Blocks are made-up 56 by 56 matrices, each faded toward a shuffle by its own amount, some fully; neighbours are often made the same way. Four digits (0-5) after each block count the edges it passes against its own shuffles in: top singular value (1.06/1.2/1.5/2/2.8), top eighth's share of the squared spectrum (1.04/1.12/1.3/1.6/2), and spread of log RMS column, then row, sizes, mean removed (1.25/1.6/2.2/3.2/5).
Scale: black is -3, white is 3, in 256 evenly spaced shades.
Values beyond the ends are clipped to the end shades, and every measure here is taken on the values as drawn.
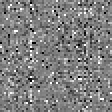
3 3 2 1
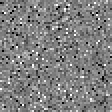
1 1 0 0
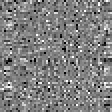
4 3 2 2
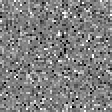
2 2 0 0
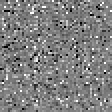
3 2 1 1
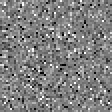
2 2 0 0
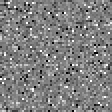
1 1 0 0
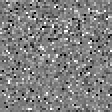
2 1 0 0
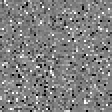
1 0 0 0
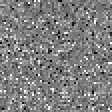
2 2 0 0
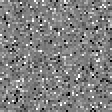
1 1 0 0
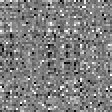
4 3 2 2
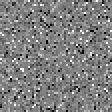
1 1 0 0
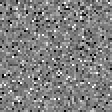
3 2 0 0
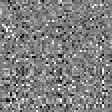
4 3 2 2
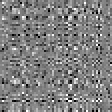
5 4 3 3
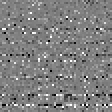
4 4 2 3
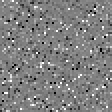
0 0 0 0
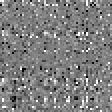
4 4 2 2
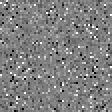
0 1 1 0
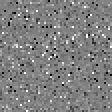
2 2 0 1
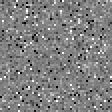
1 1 0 0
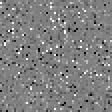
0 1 0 0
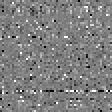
3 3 1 1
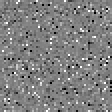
2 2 0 0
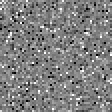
2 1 0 0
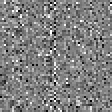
3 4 2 0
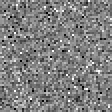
0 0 0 0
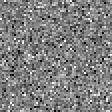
0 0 0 0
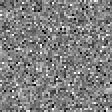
0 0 0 0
